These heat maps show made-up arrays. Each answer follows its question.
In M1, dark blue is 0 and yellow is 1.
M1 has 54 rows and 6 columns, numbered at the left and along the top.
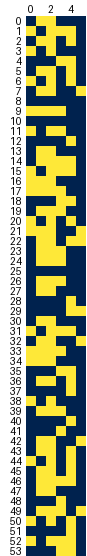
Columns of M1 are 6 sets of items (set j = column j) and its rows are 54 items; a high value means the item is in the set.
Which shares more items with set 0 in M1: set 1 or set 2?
set 2
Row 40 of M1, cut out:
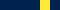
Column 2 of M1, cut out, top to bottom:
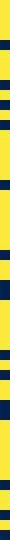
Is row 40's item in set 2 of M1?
no
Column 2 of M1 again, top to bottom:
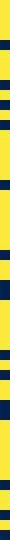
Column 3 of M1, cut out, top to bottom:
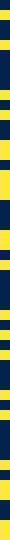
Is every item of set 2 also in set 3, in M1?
no
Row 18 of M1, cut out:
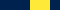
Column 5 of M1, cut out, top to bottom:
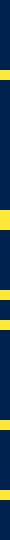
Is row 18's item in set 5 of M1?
no
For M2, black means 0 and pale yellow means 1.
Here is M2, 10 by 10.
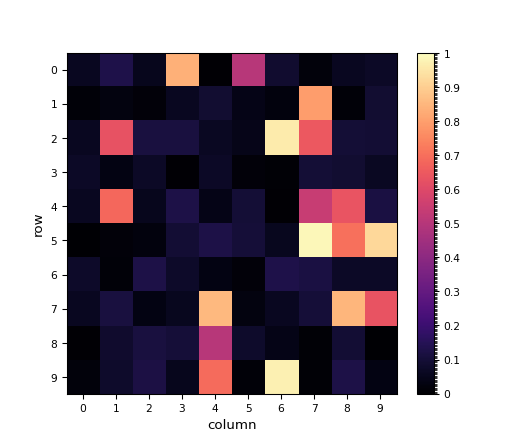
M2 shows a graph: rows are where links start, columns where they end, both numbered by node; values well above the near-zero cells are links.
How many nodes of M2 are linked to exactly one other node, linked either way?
1
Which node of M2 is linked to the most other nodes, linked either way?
node 7
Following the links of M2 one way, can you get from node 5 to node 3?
no
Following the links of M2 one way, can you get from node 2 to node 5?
no
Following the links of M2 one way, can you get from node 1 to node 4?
yes
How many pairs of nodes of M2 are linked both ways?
2
